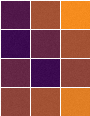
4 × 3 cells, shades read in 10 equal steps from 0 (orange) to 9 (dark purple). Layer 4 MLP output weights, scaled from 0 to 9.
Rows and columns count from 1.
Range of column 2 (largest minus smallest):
5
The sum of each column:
29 24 10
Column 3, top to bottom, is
0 4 5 1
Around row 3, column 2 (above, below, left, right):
7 4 7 5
